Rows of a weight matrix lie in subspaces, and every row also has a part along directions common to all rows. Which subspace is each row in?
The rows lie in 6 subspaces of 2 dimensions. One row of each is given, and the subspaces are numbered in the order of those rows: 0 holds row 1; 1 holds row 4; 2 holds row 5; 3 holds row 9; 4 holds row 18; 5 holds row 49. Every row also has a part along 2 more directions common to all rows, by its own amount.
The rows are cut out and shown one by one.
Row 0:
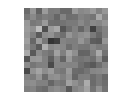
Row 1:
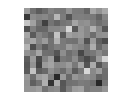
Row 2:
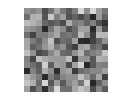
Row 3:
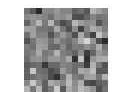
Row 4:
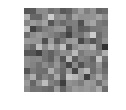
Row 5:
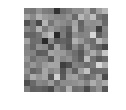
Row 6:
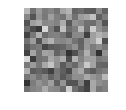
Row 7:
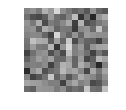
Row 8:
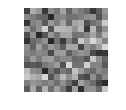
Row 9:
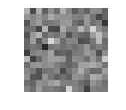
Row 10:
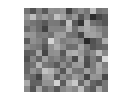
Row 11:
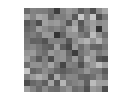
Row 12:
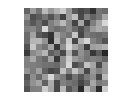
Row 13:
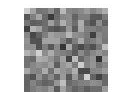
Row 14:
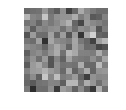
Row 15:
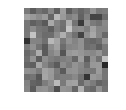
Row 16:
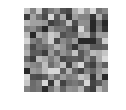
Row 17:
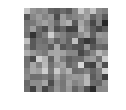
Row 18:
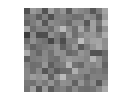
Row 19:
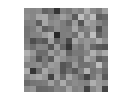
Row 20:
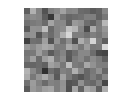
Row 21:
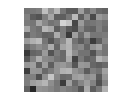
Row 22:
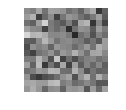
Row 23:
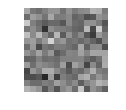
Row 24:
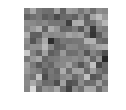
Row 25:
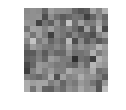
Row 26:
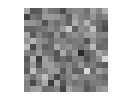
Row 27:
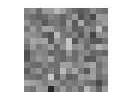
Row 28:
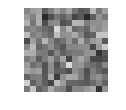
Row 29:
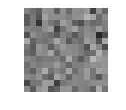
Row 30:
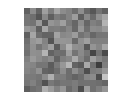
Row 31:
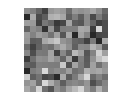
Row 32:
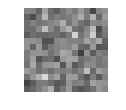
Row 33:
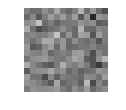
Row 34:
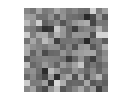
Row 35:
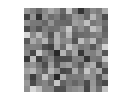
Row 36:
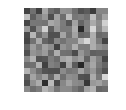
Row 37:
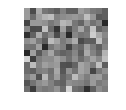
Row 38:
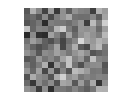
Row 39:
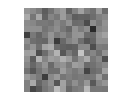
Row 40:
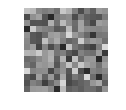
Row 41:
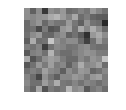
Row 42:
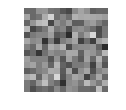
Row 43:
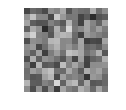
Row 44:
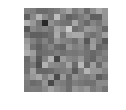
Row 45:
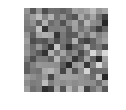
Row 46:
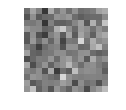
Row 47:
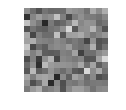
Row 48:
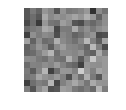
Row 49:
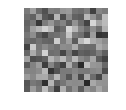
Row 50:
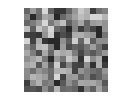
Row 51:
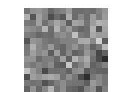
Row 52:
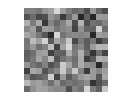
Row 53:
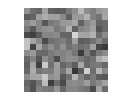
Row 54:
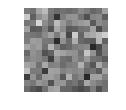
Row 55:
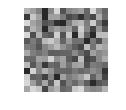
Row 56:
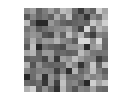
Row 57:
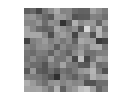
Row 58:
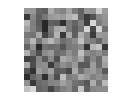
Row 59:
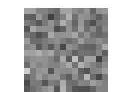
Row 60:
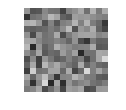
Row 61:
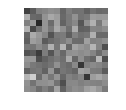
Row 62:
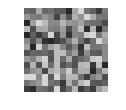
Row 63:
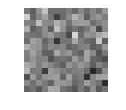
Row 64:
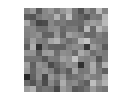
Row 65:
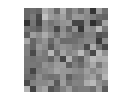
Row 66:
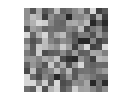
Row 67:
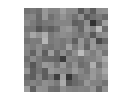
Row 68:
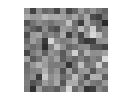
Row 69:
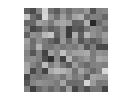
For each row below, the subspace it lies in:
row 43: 3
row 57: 1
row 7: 2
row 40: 1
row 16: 1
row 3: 1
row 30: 2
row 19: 2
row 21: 2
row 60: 0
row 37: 3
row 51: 5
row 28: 5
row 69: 5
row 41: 3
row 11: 2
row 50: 3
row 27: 2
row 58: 4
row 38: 4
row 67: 5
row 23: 4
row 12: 2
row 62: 4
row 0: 3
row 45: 2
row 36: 1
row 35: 0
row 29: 5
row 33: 2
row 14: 3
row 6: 3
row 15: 3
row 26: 0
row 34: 5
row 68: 3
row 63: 5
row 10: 3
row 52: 2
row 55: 5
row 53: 0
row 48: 5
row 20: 4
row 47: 0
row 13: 1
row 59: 1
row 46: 4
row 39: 0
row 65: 5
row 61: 1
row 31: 5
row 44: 0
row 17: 1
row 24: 3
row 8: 4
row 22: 0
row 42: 1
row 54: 5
